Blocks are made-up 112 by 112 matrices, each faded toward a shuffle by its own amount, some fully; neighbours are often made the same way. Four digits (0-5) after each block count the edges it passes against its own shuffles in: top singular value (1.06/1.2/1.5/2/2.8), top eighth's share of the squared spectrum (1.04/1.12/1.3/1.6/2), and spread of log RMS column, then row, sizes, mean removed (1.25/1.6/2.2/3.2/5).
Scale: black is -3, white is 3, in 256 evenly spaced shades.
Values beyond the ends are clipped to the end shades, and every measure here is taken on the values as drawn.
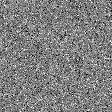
0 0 0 0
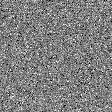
0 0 0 0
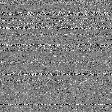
2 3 0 4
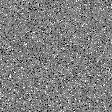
0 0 0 0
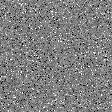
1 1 0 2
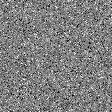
2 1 0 0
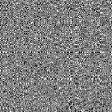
5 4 3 3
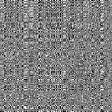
5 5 4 4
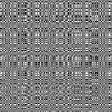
5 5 5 5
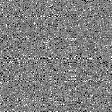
4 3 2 3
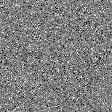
0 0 0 0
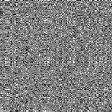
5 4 3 3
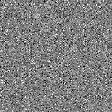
4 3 2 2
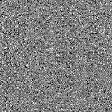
4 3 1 1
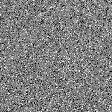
2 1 0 0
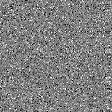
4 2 1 1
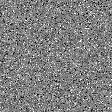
2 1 0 0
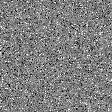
2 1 0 0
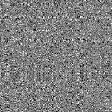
4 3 2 2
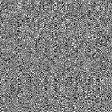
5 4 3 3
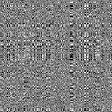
5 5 4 4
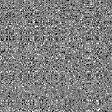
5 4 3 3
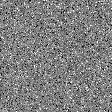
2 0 0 0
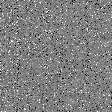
3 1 1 0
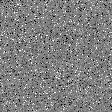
0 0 0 0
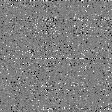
2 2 1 2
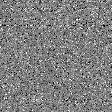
2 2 0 2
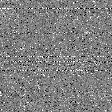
3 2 0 3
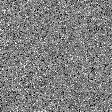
2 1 0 0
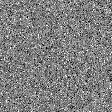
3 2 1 0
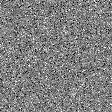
1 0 0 0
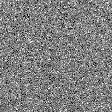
3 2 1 1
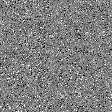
0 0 1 1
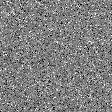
0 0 0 0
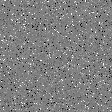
0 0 0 0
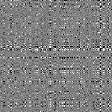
5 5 3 4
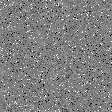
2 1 0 0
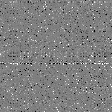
4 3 1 1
